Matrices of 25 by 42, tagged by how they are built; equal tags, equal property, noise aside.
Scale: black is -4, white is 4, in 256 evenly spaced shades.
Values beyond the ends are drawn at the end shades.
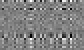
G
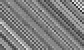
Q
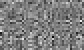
G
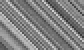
Q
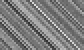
Q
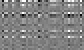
G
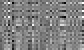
G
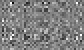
G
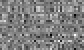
G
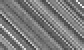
Q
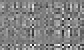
G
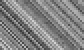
Q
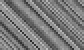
Q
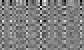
G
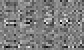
G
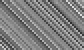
Q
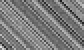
Q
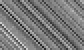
Q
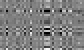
G
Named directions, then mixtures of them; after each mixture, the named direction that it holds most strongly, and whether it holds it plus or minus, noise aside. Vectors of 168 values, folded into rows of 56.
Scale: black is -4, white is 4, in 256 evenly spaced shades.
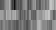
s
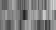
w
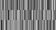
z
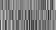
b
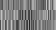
b, plus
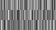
z, minus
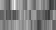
s, minus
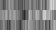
w, plus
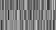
z, plus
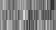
w, minus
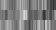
w, minus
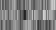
w, plus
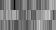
s, plus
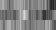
w, minus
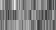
s, minus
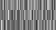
z, minus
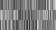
b, plus
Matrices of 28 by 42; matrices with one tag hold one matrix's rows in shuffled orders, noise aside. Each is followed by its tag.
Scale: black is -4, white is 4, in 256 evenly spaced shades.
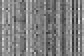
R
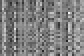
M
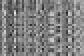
M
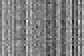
R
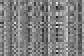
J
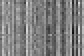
R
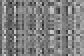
M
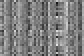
J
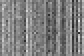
R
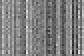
R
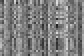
J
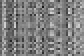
M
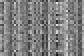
J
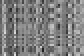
M
